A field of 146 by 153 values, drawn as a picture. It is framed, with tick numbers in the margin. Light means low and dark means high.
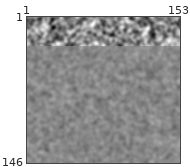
A few values lie far out on both sides of the bulk. There are no regular stripes. A horizontal seam about 20% of the way down splits the table, and the bottom part is calmer. There is no overall slope. Neither half mirrors the other. No lone cell stands out from its neighbours. The field is mottled with small blotches.
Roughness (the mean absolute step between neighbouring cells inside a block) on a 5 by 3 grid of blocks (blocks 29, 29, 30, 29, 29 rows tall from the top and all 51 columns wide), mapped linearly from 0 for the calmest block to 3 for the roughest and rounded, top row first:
333
000
000
000
000
